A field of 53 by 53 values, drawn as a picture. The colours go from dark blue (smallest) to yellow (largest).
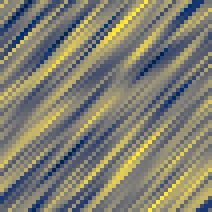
On average the colour sits 50% of the way up the scale. No single row or column stands out from its neighbours. Neither half mirrors the other. There is no overall slope. The grain runs diagonally up to the right.
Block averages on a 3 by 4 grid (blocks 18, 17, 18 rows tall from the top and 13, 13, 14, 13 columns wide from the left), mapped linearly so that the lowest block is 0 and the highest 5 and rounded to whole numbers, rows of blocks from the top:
0231
3221
1045
